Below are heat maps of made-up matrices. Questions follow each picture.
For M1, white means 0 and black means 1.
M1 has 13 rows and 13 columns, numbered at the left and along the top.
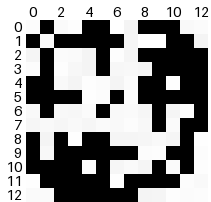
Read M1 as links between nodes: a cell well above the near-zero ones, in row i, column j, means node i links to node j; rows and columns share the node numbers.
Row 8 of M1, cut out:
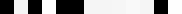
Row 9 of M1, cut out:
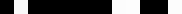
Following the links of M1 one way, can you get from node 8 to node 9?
yes
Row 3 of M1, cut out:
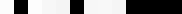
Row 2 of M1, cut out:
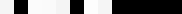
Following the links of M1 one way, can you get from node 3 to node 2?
yes
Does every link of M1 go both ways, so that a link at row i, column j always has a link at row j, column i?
yes
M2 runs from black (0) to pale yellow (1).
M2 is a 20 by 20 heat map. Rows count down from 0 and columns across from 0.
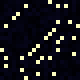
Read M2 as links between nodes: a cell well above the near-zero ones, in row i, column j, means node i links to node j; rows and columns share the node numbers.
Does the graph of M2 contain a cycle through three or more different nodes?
no
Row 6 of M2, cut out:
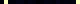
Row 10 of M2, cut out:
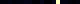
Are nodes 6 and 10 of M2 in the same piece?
yes
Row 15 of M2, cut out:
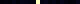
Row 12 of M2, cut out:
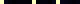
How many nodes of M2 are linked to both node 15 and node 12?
0
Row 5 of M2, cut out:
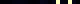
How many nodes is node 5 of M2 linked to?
2
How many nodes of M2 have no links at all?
1
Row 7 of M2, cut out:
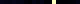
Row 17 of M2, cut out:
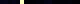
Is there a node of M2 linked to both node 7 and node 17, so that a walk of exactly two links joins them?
no
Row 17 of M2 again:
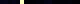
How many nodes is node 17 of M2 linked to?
1
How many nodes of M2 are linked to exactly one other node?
11
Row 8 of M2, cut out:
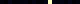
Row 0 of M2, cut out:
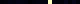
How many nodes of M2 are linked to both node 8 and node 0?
1
